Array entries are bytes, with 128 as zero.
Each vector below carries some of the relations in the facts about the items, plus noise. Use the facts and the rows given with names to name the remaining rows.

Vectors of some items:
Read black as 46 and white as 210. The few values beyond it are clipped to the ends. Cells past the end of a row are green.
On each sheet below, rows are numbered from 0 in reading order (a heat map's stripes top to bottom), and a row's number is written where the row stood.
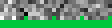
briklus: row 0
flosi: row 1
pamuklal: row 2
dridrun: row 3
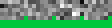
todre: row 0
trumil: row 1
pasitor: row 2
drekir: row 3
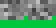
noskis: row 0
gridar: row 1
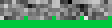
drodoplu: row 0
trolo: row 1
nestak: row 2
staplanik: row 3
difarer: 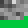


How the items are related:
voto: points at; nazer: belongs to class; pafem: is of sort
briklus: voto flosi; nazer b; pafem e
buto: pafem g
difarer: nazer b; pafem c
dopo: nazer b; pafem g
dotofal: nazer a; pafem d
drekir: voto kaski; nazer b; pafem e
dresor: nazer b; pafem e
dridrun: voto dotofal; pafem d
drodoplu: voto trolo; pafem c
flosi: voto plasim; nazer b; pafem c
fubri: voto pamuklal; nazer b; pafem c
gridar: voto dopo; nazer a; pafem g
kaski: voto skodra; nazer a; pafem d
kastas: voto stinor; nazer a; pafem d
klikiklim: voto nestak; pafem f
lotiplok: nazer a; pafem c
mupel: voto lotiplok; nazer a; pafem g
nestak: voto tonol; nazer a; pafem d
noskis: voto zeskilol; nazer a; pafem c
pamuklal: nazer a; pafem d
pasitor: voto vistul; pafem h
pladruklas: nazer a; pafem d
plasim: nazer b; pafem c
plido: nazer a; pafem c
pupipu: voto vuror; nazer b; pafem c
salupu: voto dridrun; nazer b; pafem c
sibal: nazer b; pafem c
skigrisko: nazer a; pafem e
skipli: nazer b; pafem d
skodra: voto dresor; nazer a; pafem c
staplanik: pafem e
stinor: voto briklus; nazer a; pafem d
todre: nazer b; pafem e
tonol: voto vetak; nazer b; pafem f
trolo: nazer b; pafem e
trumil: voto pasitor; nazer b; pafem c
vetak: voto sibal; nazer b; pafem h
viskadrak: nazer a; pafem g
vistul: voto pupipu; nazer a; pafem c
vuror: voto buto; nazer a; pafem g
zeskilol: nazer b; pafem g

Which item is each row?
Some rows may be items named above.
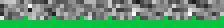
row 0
staplanik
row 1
stinor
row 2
trumil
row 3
skigrisko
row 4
pupipu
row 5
sibal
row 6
pupipu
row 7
sibal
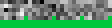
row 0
vistul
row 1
nestak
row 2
viskadrak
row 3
skigrisko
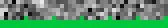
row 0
tonol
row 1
buto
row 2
trumil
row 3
vuror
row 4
vetak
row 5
kaski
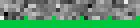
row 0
klikiklim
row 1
skodra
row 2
kastas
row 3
skipli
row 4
plasim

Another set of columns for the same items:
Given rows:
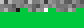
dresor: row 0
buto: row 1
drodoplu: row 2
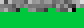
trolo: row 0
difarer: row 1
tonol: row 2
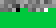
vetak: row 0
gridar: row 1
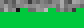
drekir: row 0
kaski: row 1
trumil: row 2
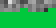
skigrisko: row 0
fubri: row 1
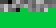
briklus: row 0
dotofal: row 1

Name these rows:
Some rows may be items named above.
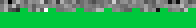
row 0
flosi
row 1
viskadrak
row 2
skodra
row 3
dridrun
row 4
skipli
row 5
drekir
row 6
stinor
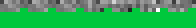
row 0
noskis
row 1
noskis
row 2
skodra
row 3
trumil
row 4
sibal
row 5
viskadrak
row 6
staplanik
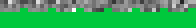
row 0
skigrisko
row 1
skigrisko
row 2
buto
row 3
plasim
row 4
kastas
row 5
klikiklim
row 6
pupipu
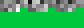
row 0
vuror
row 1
vistul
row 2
pasitor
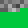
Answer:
nestak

